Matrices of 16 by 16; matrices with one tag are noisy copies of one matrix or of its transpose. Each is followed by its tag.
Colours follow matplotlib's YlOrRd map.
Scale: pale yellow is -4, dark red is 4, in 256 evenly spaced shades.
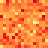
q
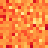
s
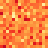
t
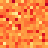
t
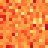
s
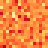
t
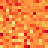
s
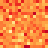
s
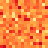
t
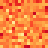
s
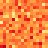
t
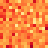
s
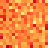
s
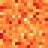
q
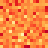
s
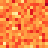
t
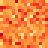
q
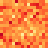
q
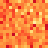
s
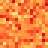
t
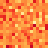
s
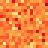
t
